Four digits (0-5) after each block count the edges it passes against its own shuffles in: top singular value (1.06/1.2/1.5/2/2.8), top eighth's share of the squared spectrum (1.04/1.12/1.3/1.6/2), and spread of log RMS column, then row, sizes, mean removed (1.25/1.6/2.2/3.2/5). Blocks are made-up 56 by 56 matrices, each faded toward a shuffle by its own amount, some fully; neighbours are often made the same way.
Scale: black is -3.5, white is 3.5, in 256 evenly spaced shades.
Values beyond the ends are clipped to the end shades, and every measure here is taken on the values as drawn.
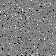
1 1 0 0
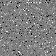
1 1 0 0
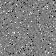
0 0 0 0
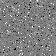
0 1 0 0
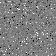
0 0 0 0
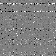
3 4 1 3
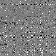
2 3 2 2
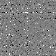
2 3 1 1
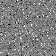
0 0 0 0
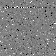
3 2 0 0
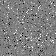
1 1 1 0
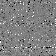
2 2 1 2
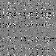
2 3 3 3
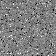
1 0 0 0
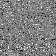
0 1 0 2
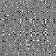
4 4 2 2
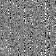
2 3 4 0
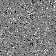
0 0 0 0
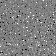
1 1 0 0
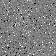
0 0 0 0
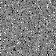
1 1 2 0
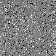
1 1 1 0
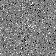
0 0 1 0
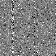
2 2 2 0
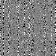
2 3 3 0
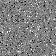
1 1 0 0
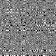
4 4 1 3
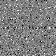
2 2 0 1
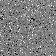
0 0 0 0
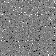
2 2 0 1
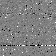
3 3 0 1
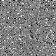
1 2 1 2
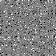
3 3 1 1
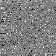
3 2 0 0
